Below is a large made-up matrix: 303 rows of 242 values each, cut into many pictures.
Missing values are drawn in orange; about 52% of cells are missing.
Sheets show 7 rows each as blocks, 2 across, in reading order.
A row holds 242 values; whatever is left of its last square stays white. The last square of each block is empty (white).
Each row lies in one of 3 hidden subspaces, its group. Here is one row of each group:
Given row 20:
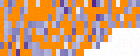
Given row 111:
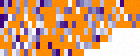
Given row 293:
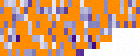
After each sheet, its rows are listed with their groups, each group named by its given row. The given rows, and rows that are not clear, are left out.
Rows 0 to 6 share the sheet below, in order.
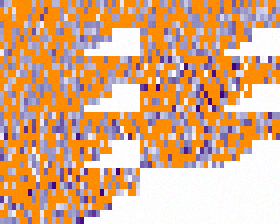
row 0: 20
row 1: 293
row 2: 111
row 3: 20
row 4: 111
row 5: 20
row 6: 111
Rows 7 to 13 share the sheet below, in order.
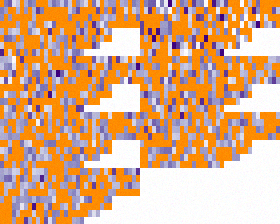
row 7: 293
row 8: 20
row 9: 111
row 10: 111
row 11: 293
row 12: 111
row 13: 111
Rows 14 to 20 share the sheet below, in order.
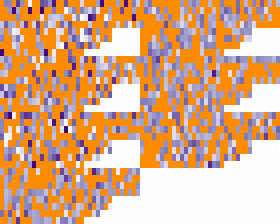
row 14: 20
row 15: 111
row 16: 111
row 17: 293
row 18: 293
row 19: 111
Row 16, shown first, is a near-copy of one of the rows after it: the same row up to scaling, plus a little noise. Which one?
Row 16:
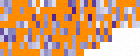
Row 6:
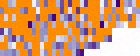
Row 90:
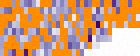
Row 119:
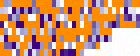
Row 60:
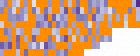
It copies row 6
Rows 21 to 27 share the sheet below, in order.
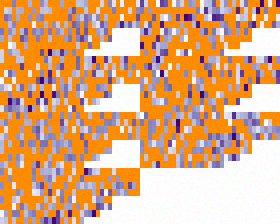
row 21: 111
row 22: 111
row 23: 111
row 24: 20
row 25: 111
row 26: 293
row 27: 20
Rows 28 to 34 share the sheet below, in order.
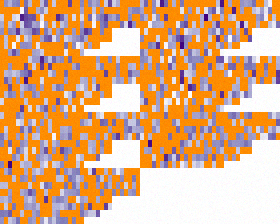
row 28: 111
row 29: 293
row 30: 111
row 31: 111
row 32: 20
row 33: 111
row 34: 20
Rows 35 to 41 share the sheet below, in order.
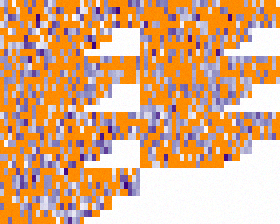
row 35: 293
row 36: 111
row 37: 111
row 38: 293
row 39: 111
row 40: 293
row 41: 20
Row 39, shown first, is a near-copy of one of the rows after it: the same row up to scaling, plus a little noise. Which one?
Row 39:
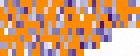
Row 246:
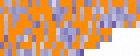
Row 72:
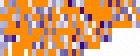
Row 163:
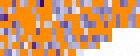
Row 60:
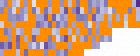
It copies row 72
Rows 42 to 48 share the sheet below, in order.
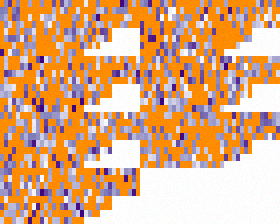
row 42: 20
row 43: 20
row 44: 111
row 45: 20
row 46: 20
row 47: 20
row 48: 111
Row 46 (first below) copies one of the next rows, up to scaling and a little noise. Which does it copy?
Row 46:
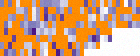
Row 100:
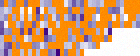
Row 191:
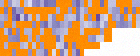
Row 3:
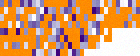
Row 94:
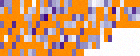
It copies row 3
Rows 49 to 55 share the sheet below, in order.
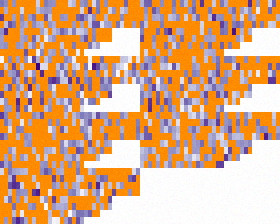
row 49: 111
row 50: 293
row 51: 293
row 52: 111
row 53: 111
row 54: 293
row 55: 20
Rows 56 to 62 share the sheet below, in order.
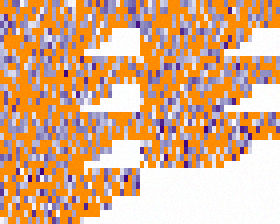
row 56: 111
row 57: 293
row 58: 293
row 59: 293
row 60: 111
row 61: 20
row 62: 111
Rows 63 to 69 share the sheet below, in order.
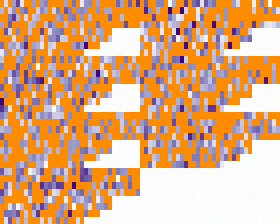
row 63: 293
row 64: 20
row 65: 20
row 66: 111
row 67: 20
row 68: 20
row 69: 293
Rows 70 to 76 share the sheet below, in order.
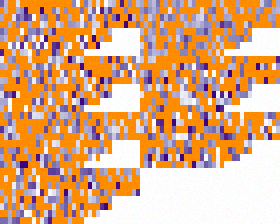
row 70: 111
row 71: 20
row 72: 111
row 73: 293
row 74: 111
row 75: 20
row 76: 293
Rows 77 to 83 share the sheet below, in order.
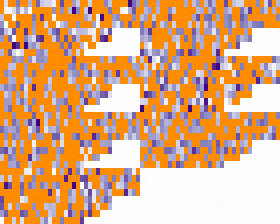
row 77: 20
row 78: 111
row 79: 293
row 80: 293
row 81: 293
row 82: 293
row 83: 293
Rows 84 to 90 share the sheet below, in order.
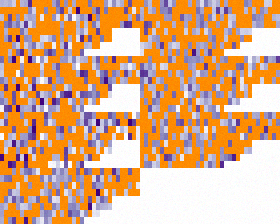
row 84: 293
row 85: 20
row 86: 20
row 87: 111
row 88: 111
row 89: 293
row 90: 111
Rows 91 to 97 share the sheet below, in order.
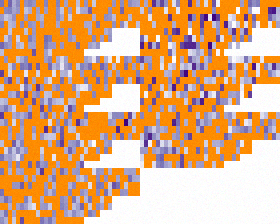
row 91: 293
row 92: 293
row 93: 111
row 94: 20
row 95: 293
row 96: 20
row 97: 111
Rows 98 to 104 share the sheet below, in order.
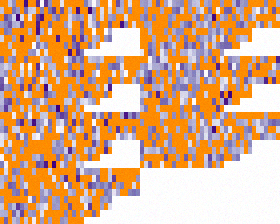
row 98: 20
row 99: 293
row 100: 20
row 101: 293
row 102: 20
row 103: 293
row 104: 293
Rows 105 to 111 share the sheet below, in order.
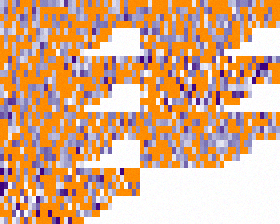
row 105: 20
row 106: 293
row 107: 20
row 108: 293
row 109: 293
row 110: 111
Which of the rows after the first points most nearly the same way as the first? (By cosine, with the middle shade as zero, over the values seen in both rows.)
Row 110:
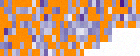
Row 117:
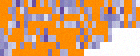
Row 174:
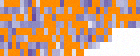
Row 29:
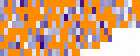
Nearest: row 174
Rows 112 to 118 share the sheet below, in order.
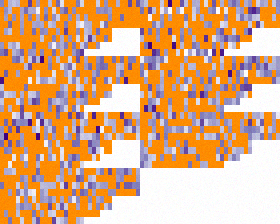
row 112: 293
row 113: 20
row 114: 111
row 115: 20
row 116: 20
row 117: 111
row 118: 20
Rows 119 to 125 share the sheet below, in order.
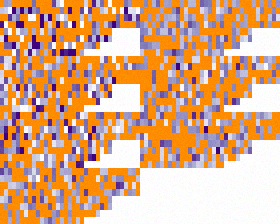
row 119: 111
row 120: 293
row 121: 111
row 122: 293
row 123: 293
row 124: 293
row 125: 293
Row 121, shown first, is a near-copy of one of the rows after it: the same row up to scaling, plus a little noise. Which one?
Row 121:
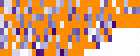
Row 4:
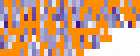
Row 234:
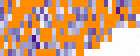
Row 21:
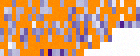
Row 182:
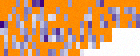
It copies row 21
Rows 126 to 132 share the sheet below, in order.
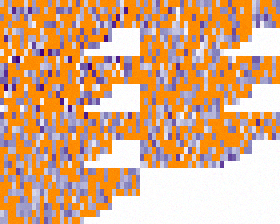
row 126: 111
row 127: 20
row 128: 293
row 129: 20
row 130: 20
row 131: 111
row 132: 20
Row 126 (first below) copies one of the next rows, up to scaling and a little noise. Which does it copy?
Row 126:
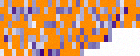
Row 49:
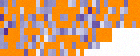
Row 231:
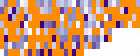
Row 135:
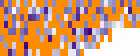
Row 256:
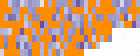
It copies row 231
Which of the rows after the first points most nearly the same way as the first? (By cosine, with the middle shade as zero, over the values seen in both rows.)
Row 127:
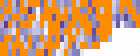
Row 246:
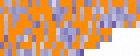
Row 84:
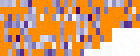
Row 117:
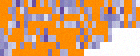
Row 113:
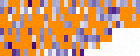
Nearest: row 84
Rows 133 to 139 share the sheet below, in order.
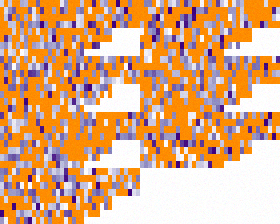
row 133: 111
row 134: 20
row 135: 111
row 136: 293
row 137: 20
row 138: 293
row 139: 20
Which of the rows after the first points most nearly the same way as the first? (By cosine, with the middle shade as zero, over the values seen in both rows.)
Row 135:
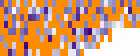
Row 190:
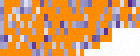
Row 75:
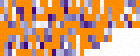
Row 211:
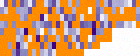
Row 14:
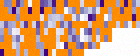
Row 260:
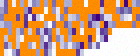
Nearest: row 75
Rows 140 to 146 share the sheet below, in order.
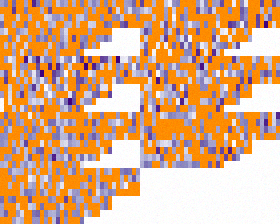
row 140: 111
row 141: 111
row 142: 20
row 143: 111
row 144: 293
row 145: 293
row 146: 20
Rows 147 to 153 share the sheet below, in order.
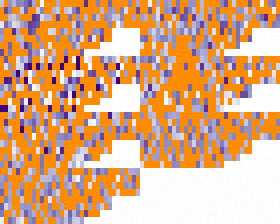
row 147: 111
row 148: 20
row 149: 293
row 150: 293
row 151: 20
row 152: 20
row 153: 293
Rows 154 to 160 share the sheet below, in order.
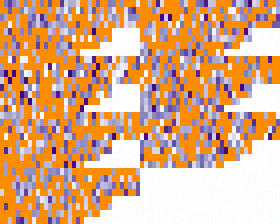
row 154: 293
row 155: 20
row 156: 293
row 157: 111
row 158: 111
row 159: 111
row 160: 293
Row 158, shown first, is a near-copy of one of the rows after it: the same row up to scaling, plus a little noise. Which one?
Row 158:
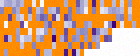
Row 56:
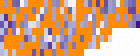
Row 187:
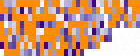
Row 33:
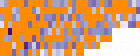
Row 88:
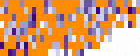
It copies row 187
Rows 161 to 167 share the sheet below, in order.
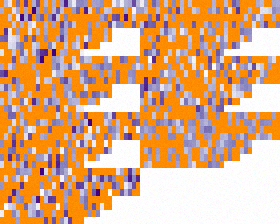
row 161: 20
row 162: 293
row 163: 111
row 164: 293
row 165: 20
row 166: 20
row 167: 111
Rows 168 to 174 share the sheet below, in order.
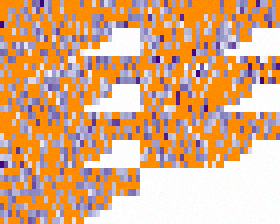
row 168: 111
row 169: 20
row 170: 111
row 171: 111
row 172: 293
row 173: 111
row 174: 111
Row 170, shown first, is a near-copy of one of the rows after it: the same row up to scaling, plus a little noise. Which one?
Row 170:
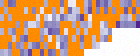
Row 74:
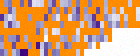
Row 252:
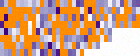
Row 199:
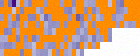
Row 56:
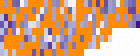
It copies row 56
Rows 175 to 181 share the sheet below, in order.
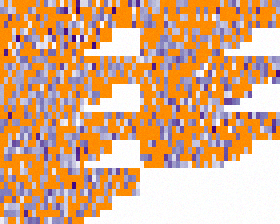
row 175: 293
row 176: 293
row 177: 293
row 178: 20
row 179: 293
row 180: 293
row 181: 293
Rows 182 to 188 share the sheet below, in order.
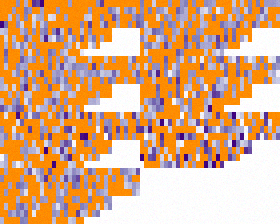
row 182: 111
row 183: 293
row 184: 293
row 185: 20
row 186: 20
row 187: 111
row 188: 111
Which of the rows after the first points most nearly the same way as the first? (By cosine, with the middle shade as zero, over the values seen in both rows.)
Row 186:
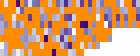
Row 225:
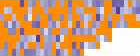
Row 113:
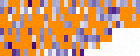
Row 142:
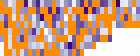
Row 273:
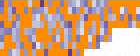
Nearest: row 142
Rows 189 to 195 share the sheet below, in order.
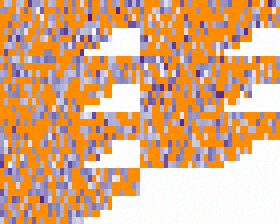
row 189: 293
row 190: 20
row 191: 20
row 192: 20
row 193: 20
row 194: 111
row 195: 293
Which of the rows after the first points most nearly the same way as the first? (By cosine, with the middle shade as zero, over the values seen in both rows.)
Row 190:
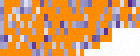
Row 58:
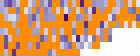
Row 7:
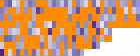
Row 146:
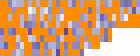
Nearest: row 58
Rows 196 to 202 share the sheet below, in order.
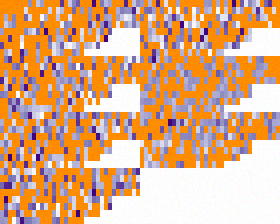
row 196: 20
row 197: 20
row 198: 293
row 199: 111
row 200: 111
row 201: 20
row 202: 111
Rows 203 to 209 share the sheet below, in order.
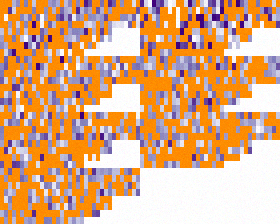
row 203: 111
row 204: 293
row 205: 293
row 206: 20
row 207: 293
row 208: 293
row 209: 20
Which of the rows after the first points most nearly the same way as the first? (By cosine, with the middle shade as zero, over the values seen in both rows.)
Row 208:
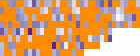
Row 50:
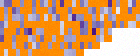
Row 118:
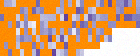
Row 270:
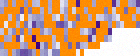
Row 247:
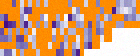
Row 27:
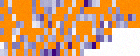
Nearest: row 50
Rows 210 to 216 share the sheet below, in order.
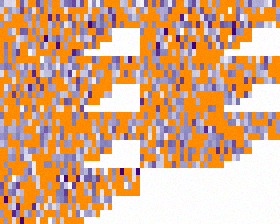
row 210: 111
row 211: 293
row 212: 111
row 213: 20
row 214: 293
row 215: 293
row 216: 111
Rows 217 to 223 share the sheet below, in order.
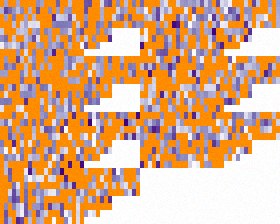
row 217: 20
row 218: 20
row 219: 293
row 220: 20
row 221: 293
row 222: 20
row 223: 20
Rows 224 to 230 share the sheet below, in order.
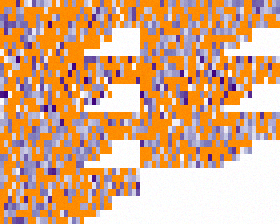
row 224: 293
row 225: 20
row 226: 20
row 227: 293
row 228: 111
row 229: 20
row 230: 293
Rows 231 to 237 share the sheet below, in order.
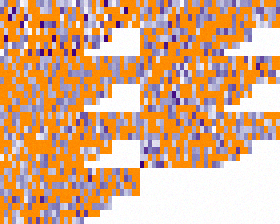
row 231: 111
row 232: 111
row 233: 20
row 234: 111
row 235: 20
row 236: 293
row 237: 293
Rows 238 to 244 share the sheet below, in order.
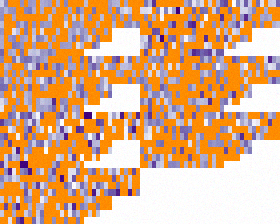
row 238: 293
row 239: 20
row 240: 20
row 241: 20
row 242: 111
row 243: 293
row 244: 293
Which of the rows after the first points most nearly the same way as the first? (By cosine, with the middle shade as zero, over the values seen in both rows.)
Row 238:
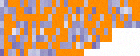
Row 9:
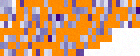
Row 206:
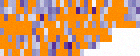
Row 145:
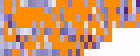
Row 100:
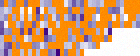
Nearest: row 206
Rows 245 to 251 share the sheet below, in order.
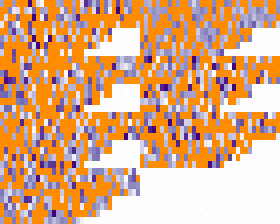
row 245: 111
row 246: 111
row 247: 293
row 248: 293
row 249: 111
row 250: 20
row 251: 293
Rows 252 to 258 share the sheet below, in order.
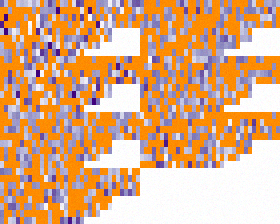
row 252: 111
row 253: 111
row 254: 293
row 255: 293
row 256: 111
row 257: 293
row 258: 20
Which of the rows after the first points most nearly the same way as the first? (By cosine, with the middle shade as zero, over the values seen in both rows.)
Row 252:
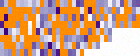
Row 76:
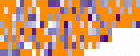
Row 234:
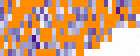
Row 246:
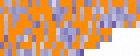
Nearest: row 76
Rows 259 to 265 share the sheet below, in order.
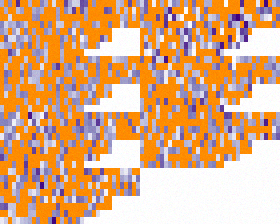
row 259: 20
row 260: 20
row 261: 111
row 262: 20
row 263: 111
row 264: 293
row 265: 20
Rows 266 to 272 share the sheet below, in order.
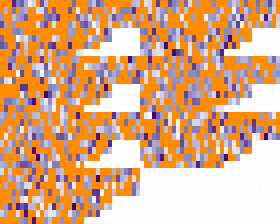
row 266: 293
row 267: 293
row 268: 20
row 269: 293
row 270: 111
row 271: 293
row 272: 293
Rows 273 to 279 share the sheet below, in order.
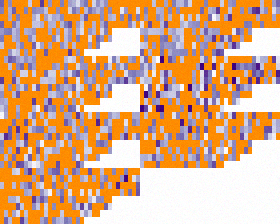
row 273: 111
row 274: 293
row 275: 111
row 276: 293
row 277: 293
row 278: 111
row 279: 293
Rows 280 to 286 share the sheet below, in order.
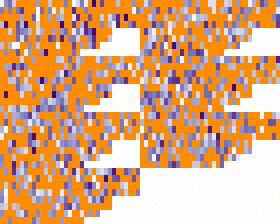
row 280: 20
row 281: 111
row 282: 111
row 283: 111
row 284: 111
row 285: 111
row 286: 20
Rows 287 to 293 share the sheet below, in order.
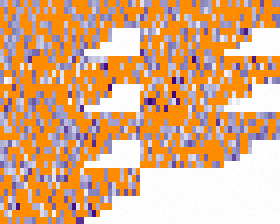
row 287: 293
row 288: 20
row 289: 20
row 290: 111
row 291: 293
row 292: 293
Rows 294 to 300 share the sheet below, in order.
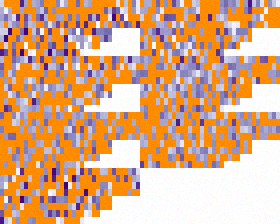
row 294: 293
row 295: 111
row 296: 20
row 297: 111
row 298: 111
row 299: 293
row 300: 293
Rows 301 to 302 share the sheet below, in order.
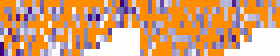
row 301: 20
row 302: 20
